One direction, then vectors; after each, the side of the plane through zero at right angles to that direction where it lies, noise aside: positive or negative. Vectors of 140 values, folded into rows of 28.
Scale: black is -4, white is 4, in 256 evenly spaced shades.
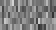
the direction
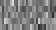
positive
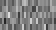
negative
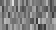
positive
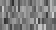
negative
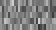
positive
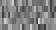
positive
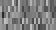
positive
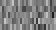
positive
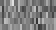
positive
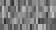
negative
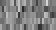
positive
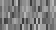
negative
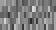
positive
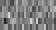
negative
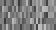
negative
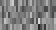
positive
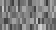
negative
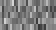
positive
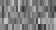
positive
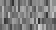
negative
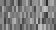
negative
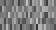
negative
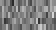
negative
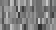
positive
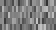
negative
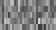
positive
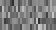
negative
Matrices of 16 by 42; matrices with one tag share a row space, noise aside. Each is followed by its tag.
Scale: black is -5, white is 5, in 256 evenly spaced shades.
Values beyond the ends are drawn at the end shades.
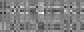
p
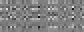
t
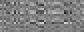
p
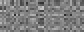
p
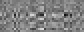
p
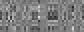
t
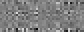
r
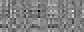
t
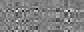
r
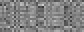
p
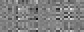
r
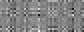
t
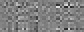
r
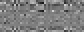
p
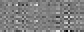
r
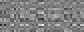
p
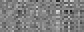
r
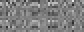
t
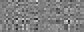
r
